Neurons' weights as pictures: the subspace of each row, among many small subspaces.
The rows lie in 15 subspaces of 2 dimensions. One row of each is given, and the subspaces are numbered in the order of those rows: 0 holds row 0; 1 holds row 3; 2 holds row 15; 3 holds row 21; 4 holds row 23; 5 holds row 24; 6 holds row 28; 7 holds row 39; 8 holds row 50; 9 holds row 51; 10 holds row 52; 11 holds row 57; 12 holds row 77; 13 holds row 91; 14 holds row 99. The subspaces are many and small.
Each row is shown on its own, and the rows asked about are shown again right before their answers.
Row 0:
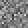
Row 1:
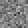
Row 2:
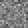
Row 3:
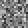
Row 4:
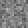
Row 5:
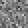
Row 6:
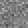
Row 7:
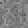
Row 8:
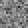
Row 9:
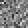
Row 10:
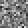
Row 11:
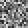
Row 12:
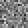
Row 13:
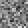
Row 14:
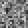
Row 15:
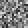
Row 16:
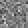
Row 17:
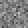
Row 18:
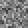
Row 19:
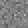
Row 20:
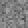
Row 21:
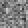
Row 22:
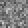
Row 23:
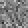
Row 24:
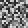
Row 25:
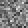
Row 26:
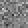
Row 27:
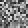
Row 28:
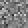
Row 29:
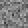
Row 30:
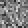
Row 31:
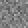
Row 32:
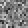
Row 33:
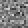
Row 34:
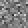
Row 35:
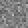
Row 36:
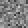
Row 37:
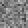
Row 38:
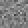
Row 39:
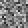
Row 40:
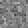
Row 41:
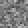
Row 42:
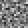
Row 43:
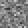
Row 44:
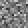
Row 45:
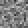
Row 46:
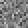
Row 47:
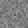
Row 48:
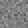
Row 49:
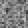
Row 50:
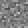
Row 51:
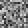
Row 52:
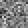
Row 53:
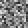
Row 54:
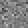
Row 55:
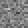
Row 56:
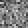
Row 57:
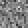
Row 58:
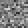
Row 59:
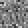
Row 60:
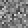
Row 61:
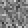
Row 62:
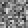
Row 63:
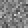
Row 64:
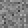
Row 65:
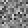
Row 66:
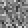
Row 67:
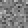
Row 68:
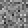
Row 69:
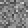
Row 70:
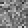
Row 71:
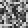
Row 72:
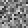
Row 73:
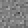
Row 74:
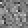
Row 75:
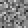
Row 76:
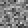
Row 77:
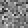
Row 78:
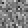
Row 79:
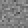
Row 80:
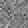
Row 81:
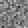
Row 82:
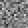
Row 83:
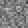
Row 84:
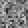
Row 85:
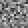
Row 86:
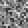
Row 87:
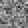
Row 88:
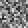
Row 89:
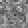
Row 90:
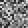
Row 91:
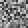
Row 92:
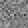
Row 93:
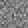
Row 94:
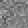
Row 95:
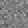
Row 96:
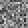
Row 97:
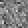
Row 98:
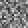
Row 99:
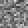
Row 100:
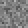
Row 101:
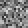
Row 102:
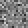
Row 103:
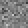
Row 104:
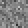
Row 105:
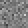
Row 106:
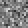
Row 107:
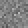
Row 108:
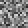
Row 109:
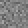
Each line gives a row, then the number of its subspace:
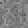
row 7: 4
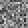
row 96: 9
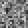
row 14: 3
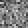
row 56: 11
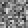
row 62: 3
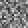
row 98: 5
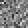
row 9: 2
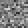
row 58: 8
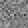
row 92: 13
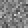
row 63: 2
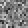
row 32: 1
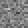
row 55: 8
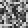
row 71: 11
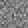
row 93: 0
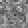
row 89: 11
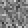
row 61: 4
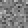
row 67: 10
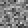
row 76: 14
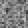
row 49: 3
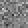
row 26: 12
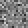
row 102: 1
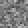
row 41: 14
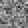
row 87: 10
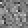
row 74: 4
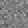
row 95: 6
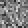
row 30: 4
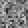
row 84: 3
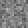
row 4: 1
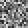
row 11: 1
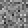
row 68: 9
